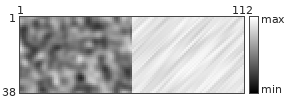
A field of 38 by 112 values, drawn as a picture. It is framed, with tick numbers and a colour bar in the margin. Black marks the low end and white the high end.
The table splits into one row of 2 panels. Panel 1,1: middling, blotchy, strong in contrast. Panel 1,2: very high, slanting up to the right, faint in contrast.
